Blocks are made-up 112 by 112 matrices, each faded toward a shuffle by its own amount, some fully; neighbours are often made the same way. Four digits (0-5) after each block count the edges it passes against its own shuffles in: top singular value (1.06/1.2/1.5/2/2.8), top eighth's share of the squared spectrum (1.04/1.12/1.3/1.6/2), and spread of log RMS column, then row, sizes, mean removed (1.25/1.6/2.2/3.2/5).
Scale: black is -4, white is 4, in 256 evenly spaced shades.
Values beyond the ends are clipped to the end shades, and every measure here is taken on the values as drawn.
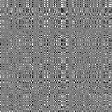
5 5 4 4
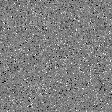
2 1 0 0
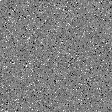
2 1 0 0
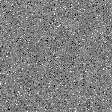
2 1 0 0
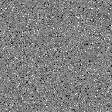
3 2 0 0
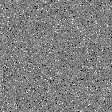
2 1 0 0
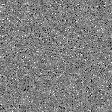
3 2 0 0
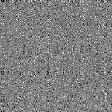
4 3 2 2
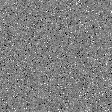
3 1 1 0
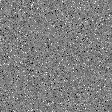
1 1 0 0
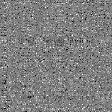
4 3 2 2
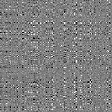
5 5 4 3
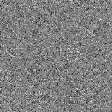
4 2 1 1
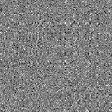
4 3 2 2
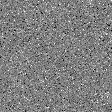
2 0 0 0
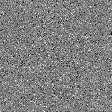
3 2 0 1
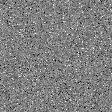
0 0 0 0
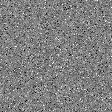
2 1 0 0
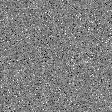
2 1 0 0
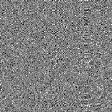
4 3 2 2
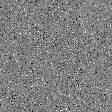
1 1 0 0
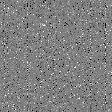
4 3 2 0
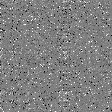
3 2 1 0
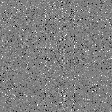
4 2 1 1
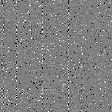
4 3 2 0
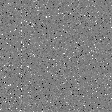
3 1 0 0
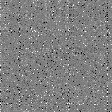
4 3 2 1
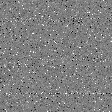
2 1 0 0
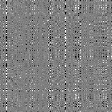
5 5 4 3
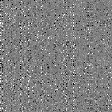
4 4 3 2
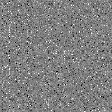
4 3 2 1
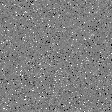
0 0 0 0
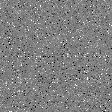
2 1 1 1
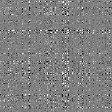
3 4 4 4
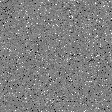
0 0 0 0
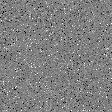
1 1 1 0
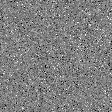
0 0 0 0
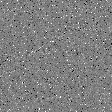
0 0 0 0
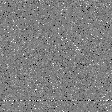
3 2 0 1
